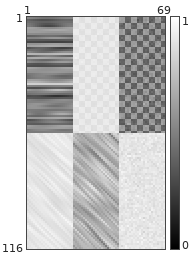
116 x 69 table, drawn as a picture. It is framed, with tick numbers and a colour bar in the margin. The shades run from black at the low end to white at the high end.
The table splits into 2 rows of 3 panels. Panel 1,1: middling, streaked across, strong in contrast. Panel 1,2: very high, checkered, faint in contrast. Panel 1,3: middling, checkered, strong in contrast. Panel 2,1: very high, slanting down to the right, faint in contrast. Panel 2,2: high, slanting down to the right. Panel 2,3: very high, fine-grained, faint in contrast.
